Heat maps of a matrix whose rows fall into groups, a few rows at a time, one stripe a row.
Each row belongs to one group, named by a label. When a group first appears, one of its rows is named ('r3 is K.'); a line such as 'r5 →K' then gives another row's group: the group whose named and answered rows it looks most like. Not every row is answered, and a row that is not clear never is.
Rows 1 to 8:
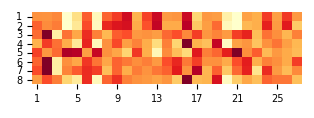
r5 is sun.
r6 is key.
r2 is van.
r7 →key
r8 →van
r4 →van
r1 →van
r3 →key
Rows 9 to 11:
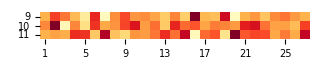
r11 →sun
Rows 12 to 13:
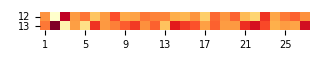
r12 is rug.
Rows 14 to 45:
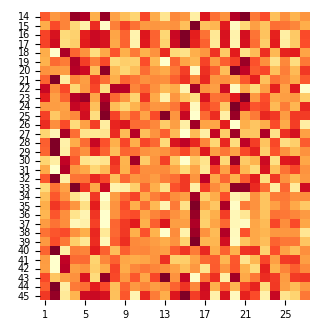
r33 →sun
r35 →van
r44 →key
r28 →key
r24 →sun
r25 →sun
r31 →rug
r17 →key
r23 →sun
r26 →van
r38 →van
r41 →rug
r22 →van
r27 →rug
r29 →key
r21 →key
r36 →van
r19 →sun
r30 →rug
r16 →key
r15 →van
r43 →sun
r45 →key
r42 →rug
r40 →key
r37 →van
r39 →van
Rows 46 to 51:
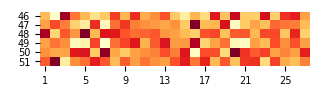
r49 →van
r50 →sun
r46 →rug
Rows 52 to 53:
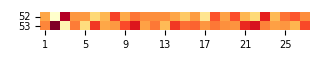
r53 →key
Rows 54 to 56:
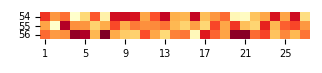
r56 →sun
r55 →rug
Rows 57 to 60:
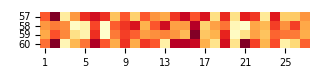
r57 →key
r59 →van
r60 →key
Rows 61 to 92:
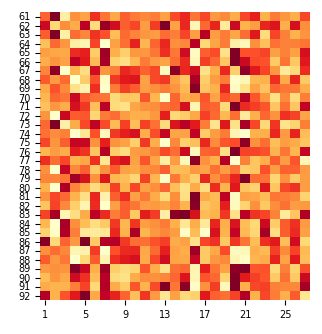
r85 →rug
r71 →sun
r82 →van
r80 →rug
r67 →key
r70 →sun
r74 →van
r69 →van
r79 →sun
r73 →key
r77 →van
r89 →sun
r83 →key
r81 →van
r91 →sun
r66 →sun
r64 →van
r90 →sun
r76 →sun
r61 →key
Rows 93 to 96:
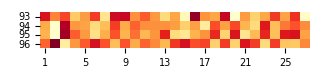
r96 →key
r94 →rug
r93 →van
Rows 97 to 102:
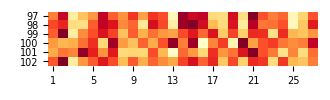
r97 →key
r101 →sun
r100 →sun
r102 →key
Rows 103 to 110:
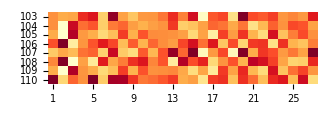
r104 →rug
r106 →key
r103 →sun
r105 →rug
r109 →rug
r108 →key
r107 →sun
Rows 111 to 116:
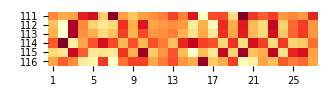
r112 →rug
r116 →van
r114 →key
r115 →rug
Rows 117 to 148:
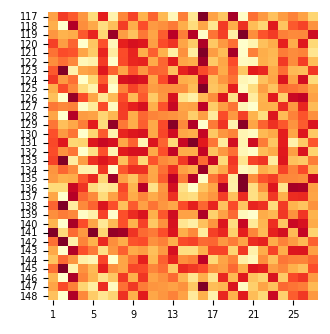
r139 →van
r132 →van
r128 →rug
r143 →rug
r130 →van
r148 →rug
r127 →van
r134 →van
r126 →rug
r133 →key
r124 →van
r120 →van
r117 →van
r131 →key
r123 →key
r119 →sun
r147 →van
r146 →rug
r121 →van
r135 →sun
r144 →van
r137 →rug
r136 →rug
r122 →van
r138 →key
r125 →van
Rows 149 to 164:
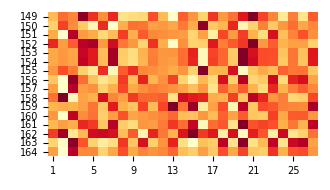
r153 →sun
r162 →key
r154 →sun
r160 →rug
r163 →rug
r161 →sun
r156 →rug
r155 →van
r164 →rug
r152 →sun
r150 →van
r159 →sun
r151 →rug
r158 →key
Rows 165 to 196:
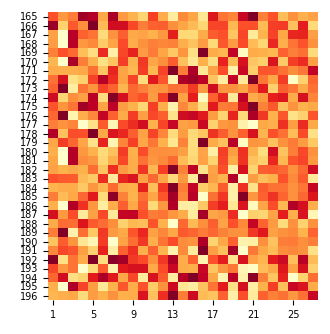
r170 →rug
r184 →sun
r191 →van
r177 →van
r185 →sun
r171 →sun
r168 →rug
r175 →sun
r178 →sun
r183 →van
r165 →sun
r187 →van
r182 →sun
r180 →rug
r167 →rug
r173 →key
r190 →van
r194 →key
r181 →rug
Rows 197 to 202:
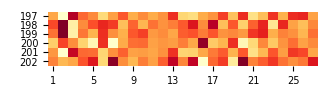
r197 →rug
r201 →rug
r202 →sun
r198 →key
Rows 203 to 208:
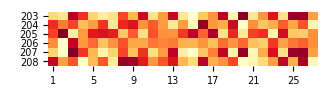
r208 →van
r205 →key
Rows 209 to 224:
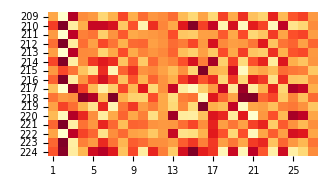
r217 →rug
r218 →sun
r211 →rug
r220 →rug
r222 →rug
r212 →key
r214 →key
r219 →van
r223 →key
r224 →key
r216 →key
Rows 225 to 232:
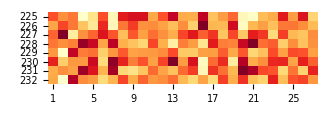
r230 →sun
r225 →van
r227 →key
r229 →rug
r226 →van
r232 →rug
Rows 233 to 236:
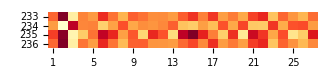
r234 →rug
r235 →key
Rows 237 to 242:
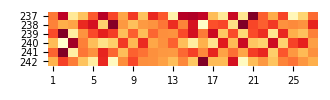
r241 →key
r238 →sun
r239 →key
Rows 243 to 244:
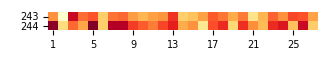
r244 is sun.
